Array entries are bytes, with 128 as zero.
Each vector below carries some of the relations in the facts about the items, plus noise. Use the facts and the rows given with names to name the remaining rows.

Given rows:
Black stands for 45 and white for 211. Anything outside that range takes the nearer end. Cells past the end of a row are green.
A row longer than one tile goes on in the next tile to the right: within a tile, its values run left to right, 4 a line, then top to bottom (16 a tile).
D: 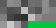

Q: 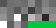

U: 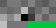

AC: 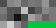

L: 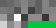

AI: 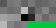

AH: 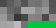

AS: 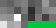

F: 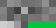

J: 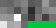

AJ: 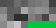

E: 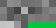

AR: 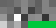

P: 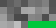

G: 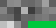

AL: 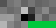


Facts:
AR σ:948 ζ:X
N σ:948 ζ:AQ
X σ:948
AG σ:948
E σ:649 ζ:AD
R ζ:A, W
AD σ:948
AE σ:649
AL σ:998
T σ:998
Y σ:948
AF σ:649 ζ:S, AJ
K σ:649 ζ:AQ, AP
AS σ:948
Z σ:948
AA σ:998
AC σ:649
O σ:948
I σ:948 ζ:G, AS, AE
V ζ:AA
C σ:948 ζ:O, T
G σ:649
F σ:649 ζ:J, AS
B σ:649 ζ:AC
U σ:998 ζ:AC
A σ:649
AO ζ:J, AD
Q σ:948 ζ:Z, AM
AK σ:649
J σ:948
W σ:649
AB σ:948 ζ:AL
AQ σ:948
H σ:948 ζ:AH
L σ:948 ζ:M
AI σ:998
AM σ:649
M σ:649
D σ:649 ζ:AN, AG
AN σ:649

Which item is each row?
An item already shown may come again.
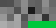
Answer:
O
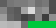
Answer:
R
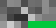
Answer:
D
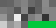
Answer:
Y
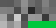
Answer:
C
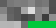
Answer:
R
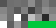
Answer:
Q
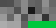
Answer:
O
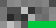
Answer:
AF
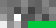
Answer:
I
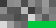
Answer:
AM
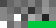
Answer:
Z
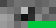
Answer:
T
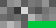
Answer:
K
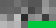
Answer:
AG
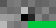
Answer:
AI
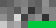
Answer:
X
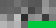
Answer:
AG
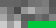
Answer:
AO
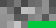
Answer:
AP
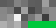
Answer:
AQ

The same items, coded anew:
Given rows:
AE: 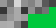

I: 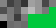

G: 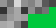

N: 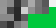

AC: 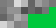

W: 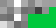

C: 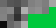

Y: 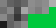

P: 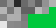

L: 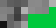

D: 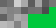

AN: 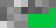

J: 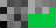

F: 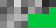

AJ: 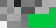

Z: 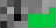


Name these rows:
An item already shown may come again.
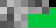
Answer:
U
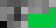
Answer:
C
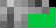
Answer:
AI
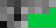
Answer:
Q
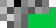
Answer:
AP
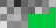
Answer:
V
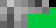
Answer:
AI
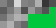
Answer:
E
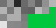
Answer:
P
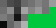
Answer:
Q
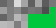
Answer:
B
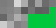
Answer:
AK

